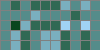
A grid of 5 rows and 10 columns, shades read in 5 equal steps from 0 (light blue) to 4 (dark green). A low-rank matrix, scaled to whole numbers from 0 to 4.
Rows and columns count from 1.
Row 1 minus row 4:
0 2 -1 1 2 2 -2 0 -2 0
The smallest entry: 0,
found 2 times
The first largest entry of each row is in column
2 8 2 3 3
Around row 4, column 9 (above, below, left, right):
0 3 2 2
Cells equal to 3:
14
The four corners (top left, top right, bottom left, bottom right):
2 2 2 2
